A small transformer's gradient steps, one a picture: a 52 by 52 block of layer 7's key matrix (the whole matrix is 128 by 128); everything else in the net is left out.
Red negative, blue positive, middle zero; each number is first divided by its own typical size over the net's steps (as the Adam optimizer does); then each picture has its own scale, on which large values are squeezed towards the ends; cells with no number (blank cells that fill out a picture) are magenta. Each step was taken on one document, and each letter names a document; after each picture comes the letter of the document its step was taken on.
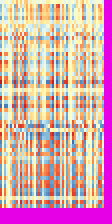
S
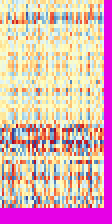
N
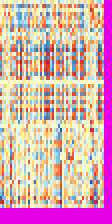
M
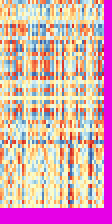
M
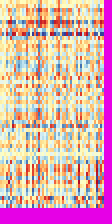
N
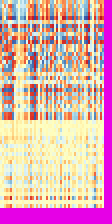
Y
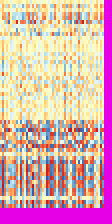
N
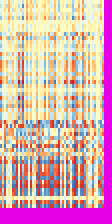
S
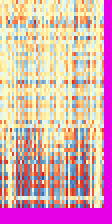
S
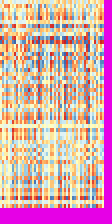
Y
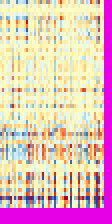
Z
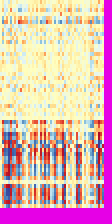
M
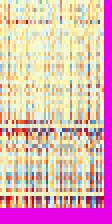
N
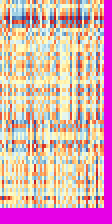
N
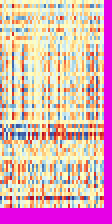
Z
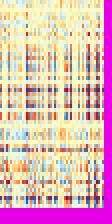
Z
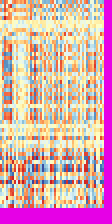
Y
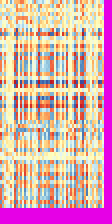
S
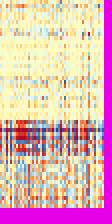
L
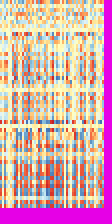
S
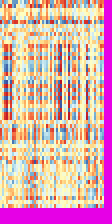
Y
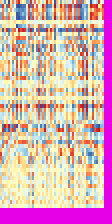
M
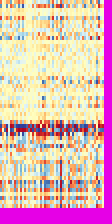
L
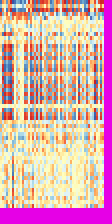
Y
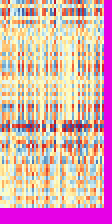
N
